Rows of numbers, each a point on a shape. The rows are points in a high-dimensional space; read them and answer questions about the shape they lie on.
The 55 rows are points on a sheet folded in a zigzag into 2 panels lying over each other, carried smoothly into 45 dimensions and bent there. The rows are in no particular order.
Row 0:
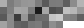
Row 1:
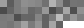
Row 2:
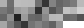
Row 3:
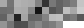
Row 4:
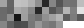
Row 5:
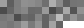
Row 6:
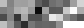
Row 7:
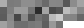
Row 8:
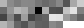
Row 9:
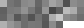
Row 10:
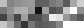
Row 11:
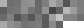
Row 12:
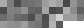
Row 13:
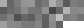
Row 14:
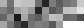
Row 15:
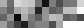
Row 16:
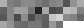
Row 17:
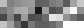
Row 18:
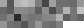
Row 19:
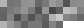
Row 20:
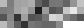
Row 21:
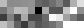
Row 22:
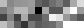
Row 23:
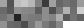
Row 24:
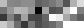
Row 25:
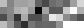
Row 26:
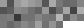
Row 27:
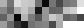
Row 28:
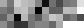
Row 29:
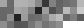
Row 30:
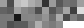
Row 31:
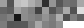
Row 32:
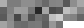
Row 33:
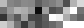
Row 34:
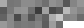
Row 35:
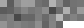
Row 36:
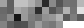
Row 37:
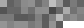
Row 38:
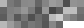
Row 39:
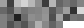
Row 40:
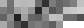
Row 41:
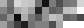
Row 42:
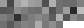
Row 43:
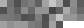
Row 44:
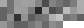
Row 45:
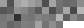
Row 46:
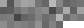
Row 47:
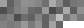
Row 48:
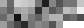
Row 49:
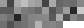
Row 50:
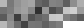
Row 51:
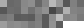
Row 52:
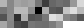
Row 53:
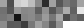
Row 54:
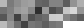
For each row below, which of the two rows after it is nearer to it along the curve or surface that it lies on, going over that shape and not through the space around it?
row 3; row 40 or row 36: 36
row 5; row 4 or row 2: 4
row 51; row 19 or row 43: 43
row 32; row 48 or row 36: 36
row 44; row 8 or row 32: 32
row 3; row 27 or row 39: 27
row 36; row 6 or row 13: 6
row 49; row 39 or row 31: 31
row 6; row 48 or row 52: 52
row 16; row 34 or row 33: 34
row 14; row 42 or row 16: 16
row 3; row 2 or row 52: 52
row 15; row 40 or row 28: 40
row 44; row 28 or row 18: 28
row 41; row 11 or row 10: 10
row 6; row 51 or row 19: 19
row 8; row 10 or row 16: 16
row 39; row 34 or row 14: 14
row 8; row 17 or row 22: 22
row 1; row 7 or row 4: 7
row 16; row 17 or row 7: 7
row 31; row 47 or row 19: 47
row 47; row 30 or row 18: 30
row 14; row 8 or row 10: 10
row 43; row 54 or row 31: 54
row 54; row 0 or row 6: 6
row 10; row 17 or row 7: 17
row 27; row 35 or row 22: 22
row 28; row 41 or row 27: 27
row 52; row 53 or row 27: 27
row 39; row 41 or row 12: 41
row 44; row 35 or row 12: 12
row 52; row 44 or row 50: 44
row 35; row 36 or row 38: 38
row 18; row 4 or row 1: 4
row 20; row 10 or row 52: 10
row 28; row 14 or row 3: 3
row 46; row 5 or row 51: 51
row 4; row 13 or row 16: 16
